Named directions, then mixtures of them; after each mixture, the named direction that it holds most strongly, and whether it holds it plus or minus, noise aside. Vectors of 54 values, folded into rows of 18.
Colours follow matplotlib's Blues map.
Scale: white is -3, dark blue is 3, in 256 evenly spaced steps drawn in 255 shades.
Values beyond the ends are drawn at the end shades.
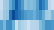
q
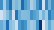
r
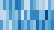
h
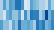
h, plus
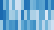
h, minus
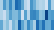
h, plus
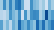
h, plus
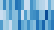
h, plus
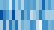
r, minus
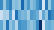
r, plus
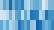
h, plus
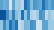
h, minus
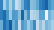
h, minus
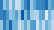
h, minus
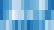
q, minus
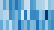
h, plus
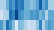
q, plus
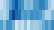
q, plus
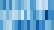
h, plus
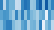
h, minus
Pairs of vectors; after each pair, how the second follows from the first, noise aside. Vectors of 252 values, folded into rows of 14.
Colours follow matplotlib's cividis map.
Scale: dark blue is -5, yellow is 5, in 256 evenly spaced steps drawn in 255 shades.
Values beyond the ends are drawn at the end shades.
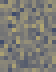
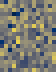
scaled up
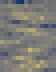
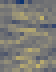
copied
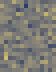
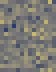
wrapped around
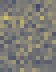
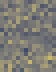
wrapped around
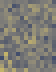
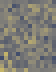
copied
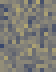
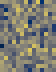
scaled up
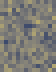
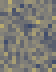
copied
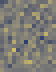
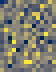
scaled up
